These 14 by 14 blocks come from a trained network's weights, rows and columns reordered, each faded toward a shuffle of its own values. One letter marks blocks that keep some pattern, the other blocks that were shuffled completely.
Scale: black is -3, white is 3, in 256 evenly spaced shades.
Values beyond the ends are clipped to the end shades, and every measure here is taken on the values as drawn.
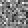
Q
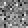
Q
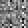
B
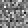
Q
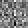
B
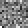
Q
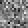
Q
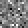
Q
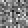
Q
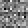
B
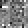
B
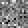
Q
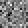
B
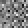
B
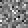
Q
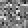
B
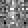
B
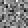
Q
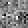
B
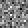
Q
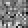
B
